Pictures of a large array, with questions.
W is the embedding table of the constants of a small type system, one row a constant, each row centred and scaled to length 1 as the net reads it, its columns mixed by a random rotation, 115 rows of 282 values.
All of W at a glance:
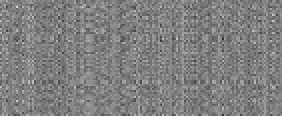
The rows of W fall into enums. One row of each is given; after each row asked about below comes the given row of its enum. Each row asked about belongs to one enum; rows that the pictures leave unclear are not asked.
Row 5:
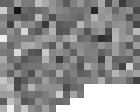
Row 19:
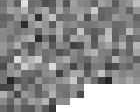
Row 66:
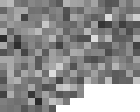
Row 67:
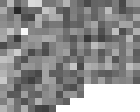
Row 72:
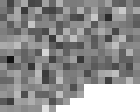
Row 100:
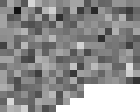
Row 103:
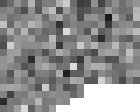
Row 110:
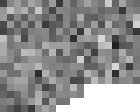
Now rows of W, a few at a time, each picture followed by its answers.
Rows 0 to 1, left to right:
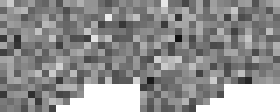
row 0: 66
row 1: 19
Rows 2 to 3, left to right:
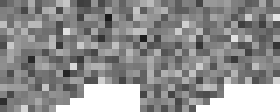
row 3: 66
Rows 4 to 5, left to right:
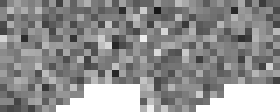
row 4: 110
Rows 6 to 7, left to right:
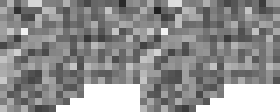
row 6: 67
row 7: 67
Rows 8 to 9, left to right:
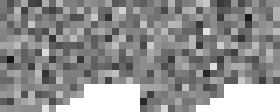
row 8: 72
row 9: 103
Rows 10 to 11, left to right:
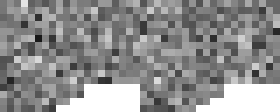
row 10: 19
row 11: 110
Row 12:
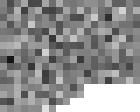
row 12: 72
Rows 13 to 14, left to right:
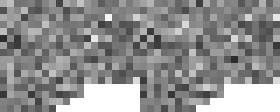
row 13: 66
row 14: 66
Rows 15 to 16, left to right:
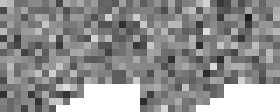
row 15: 66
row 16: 103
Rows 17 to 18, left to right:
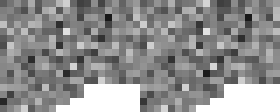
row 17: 103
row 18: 103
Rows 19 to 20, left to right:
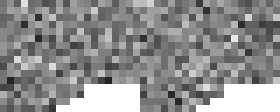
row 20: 66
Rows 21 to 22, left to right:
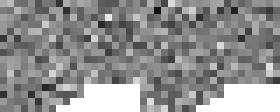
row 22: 100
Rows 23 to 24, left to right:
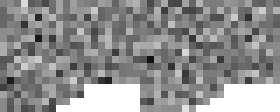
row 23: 19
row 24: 72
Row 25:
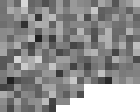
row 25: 19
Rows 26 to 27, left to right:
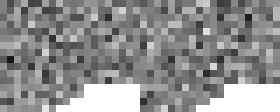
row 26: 72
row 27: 103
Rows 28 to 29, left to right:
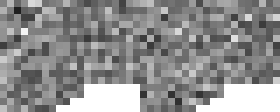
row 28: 67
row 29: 66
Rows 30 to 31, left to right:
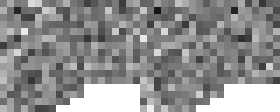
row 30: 67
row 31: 5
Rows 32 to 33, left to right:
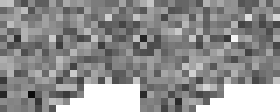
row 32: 66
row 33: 66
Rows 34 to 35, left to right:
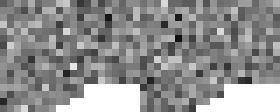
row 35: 19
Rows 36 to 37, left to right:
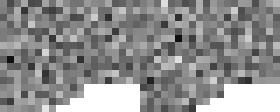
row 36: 72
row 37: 19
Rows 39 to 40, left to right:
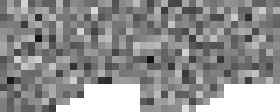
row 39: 19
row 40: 72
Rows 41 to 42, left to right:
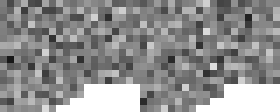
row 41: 72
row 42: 103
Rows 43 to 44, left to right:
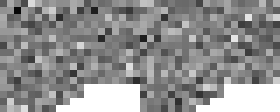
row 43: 100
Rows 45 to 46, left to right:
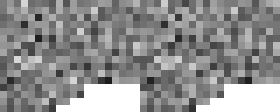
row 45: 19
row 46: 19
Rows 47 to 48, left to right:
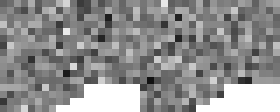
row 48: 19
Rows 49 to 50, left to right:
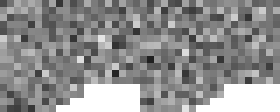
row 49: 110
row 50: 72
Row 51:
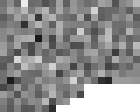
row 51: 19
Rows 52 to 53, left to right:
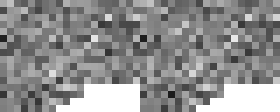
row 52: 66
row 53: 66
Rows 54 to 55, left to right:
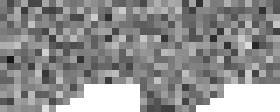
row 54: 72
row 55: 110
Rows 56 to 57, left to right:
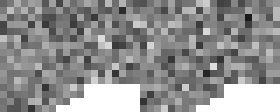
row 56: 110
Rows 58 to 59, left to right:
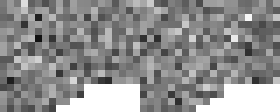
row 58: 19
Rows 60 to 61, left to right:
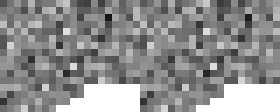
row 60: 103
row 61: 103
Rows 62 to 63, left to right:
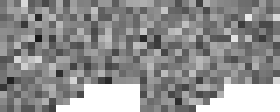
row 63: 66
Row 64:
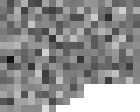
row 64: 72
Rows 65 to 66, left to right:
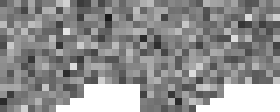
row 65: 103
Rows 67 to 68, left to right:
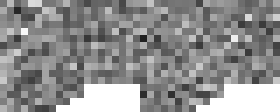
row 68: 66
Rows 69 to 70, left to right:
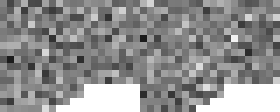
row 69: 72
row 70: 66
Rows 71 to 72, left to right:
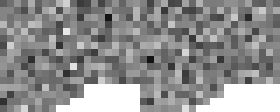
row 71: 103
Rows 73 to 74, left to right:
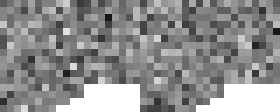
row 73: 103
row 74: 110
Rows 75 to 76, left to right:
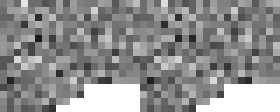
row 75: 19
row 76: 19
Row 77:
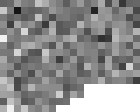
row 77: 5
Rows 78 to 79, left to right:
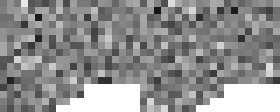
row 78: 19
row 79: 100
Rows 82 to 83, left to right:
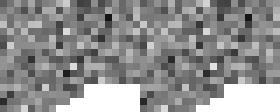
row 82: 103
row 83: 103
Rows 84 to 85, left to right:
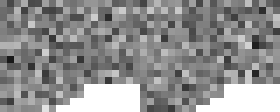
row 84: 72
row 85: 110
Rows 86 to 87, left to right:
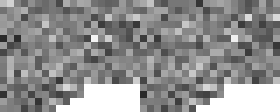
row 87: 66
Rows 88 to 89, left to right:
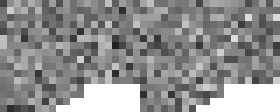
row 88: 110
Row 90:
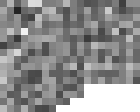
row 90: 67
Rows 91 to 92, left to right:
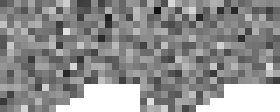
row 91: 103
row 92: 100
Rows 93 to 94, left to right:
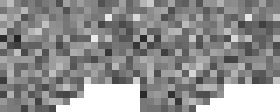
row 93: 66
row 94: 66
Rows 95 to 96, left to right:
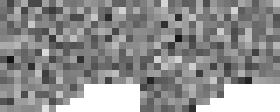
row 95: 72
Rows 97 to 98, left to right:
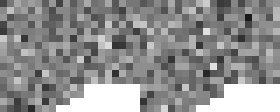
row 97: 110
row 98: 103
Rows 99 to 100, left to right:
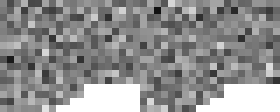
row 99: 72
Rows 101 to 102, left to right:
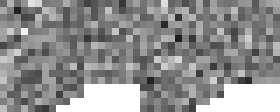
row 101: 67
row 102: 19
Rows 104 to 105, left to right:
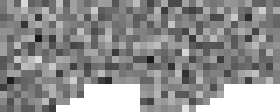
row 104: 19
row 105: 72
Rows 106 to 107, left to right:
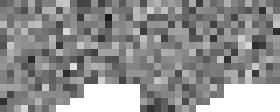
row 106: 103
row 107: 110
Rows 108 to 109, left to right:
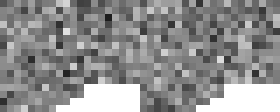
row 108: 103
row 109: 110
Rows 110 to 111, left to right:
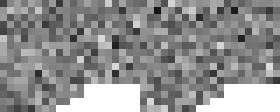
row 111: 100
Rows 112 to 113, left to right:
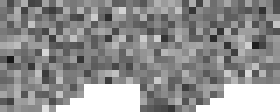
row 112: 72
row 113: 110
